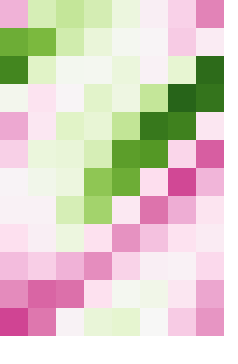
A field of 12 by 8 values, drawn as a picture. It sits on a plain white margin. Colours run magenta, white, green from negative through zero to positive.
The ninth with the lowest average is the bottom left. Overall the values sit about 50% of the way up the scale. The top middle is the smoothest part. The middle right is the roughest part. The grain runs diagonally up to the right.
